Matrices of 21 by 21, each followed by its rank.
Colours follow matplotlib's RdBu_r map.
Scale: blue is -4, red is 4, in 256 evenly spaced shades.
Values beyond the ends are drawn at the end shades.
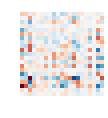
three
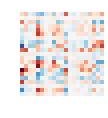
three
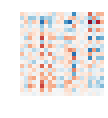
three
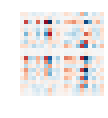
two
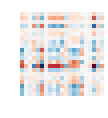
two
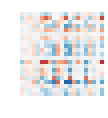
two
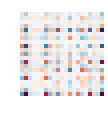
two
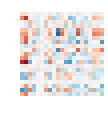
three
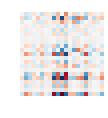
two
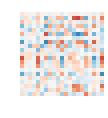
three
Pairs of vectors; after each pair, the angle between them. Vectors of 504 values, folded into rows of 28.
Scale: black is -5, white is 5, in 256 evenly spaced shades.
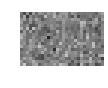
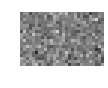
partly aligned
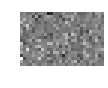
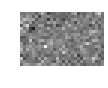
partly aligned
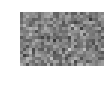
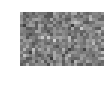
nearly opposite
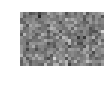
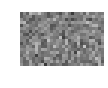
partly opposed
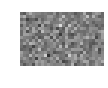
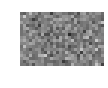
partly aligned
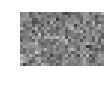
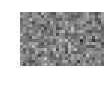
partly aligned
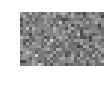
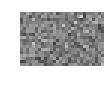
partly aligned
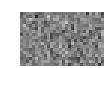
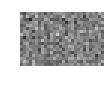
partly opposed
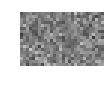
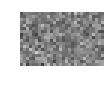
nearly parallel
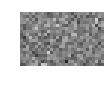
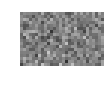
partly aligned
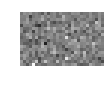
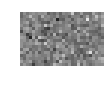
partly opposed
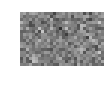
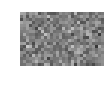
partly aligned
